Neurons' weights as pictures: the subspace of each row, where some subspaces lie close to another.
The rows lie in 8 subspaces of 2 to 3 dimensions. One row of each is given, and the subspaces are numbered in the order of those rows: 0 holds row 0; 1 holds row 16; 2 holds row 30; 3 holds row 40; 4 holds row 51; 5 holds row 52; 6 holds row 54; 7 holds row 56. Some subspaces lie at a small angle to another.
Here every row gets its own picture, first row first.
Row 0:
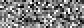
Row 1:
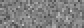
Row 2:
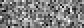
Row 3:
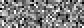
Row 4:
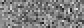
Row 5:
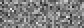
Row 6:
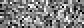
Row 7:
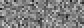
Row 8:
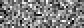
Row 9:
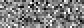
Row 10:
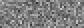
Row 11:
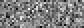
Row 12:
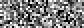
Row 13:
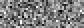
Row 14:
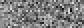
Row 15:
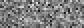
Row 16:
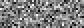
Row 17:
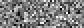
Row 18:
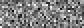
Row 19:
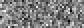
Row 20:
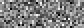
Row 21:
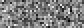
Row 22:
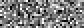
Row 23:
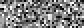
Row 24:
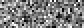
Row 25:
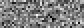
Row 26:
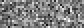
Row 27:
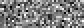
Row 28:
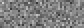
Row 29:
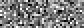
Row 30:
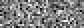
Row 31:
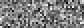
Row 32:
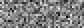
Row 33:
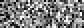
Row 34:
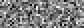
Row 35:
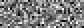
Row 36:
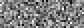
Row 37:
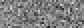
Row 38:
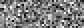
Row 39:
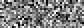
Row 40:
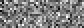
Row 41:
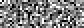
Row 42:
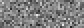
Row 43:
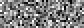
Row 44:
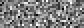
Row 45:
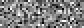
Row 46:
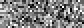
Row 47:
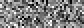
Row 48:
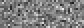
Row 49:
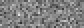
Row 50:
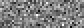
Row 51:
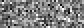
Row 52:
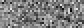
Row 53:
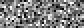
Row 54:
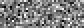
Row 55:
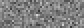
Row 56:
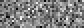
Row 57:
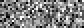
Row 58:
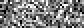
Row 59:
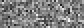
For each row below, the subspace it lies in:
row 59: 4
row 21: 4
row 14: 5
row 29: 2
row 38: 6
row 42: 1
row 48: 5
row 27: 6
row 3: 3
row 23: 6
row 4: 5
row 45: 2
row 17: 7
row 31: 3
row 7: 3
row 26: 4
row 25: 3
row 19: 4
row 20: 1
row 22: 2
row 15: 0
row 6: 5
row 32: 3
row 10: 3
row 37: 5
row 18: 3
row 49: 2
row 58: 6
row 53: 6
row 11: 7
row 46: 5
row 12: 2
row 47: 0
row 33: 7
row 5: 3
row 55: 1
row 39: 1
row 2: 4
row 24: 7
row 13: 6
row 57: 7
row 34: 7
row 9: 0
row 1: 7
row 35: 2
